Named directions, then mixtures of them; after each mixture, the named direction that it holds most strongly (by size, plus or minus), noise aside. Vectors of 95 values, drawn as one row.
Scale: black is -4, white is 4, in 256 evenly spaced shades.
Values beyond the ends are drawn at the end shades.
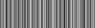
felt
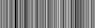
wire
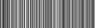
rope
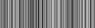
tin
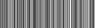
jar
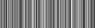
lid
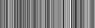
jar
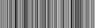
wire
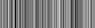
wire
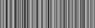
felt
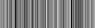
wire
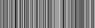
wire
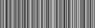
felt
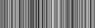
tin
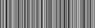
felt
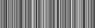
lid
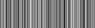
felt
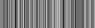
wire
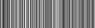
rope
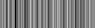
wire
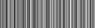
jar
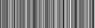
jar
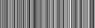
jar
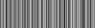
felt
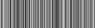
rope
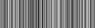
tin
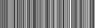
jar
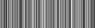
lid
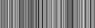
tin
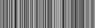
wire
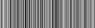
rope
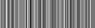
felt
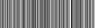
lid
